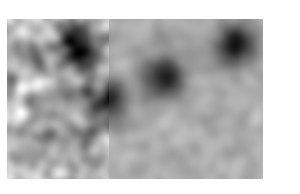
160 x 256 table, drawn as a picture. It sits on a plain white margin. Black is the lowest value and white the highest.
Mirror symmetry: none. Histogram: skewed, a long tail of low values. Dips: four. Seam: vertical, 40% of the way across, the right part calmer.
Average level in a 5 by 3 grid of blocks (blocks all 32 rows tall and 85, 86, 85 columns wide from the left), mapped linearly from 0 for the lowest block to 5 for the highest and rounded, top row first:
2 4 1 | 2 1 2 | 4 0 4 | 4 4 5 | 5 5 5
